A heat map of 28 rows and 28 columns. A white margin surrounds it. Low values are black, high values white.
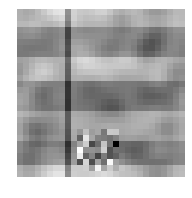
There is no overall slope. Column 9 stands out from the rest. In the bottom middle lies a patch that is rougher than the rest. The histogram is bell-shaped. On average the colour sits 60% of the way up the scale. The bottom middle is the roughest part. Stripes running across repeat 3 times from top to bottom.
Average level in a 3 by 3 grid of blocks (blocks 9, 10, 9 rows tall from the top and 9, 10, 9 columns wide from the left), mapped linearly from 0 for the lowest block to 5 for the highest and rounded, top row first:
2 5 1
1 1 1
0 4 1
